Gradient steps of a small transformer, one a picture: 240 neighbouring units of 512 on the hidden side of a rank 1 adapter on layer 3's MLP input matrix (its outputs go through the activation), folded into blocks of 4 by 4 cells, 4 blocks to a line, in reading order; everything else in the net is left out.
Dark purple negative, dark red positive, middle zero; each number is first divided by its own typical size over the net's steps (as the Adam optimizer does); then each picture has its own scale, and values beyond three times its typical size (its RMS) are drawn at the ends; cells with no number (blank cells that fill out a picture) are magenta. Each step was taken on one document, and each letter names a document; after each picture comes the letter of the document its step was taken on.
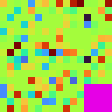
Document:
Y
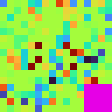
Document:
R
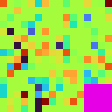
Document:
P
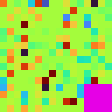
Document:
Y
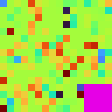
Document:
P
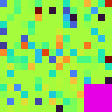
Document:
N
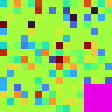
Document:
N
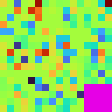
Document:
P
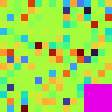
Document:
R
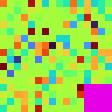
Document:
Y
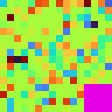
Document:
R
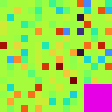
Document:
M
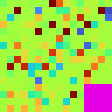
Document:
M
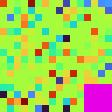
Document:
R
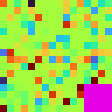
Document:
P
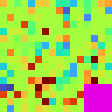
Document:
Y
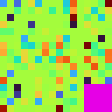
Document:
N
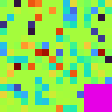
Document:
N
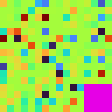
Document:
Y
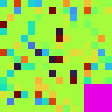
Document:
N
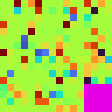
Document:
N
